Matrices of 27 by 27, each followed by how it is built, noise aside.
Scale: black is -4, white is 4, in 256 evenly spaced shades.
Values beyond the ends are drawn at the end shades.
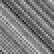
Toeplitz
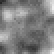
smooth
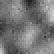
smooth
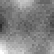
smooth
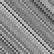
Toeplitz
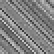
Toeplitz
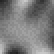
smooth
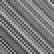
Toeplitz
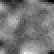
smooth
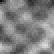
smooth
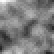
smooth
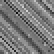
Toeplitz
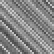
Toeplitz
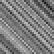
Toeplitz
